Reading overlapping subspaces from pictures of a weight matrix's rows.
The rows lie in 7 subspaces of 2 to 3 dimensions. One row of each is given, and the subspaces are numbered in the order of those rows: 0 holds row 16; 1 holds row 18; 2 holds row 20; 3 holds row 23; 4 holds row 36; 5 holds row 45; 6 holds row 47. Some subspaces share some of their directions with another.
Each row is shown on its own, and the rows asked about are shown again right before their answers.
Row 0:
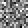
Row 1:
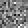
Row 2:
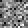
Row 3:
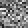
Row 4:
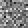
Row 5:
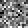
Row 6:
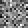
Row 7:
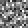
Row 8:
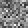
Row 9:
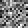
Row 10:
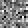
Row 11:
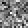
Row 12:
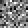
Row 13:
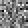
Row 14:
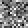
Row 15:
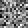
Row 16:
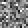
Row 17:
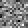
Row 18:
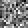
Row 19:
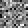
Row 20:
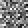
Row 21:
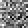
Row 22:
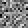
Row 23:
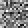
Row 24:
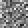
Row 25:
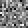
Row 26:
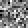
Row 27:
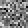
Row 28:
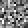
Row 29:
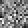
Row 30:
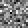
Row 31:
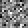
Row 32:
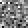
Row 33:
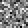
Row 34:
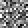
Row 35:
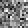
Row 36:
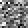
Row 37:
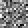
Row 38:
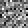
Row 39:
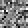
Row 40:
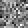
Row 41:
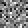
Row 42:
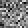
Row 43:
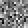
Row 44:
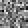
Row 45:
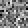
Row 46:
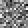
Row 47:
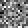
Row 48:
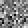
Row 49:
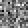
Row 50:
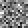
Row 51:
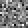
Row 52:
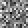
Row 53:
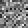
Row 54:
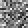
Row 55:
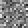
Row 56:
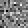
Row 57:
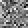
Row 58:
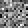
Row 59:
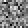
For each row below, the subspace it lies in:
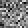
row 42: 2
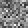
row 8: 2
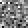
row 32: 4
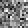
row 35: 2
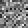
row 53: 1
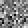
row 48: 3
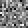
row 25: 6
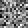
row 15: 1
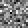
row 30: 0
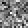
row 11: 4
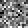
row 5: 6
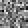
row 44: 5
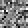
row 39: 5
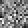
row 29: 3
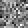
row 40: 1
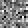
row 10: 5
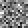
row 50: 6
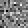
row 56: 3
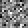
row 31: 5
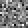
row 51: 6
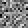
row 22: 0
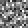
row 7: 1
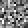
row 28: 3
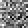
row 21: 2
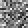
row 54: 2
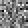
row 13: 5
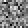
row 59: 0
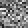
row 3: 2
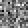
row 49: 5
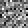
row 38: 1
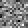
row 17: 0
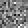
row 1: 3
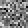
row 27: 2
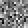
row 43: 3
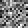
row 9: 6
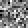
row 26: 5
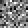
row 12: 0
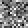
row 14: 4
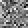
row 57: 2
